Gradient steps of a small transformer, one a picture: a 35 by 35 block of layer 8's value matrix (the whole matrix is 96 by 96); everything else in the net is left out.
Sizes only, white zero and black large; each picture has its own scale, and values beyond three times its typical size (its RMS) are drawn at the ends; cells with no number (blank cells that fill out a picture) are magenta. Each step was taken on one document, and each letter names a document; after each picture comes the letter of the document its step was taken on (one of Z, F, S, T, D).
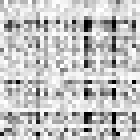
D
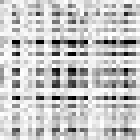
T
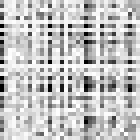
D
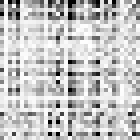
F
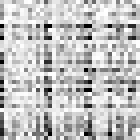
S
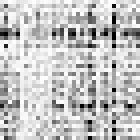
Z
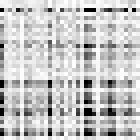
S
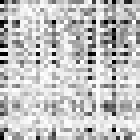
Z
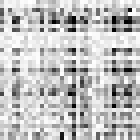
T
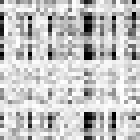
D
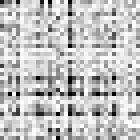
F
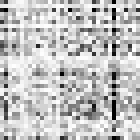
Z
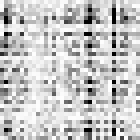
Z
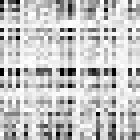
F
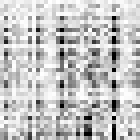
D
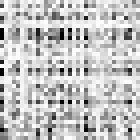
S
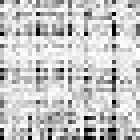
D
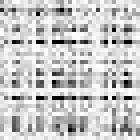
T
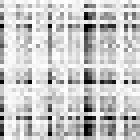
S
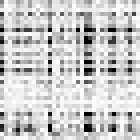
S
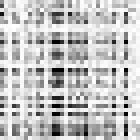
T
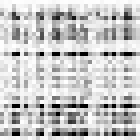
T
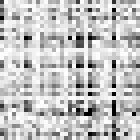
Z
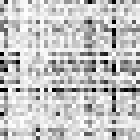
Z
